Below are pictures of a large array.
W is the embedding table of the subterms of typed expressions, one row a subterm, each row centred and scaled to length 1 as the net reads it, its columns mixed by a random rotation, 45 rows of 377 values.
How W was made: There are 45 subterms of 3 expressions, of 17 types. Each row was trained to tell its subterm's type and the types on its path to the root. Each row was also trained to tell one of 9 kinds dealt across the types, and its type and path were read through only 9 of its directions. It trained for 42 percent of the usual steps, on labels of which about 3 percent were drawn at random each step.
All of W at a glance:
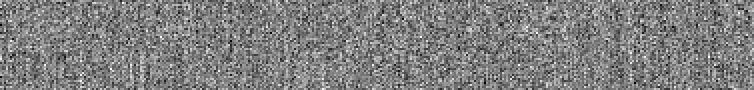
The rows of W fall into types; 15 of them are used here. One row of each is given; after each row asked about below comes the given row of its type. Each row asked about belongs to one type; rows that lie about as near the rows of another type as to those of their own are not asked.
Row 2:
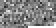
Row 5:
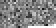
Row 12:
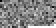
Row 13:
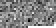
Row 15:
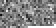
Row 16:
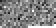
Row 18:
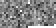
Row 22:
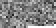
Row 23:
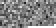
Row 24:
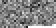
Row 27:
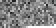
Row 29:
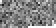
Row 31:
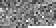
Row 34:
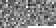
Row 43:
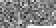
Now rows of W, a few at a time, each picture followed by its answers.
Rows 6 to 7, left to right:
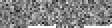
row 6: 5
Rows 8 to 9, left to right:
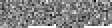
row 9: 2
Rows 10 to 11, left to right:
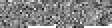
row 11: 23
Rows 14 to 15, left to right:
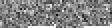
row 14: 15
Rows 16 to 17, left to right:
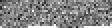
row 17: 2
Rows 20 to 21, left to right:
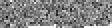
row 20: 5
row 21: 23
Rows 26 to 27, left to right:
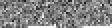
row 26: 31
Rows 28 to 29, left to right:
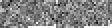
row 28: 31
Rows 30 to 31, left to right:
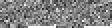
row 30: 5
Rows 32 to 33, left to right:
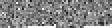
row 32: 22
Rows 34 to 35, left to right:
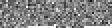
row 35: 29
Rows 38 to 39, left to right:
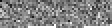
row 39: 31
